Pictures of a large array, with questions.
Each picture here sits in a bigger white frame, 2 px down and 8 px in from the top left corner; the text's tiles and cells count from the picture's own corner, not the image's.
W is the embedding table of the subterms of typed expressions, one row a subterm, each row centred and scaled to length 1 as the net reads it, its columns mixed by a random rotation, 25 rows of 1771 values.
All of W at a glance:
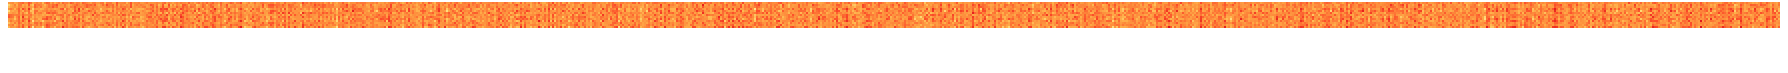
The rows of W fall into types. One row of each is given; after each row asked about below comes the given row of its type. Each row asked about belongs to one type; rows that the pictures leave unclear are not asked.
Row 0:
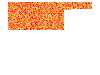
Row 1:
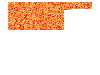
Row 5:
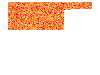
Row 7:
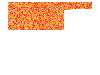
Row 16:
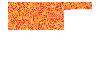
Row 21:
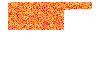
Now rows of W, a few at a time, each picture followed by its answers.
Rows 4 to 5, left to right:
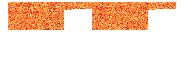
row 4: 21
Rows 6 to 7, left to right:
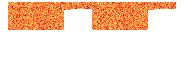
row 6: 16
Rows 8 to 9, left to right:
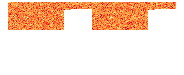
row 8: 21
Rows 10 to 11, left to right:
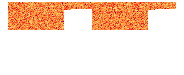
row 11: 21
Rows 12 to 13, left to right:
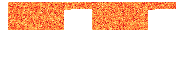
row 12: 5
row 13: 7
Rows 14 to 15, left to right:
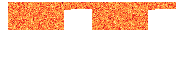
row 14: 16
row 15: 1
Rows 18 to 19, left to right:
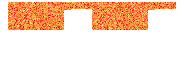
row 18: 1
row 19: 7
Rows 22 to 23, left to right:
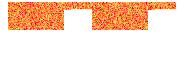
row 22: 0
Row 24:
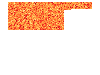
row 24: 1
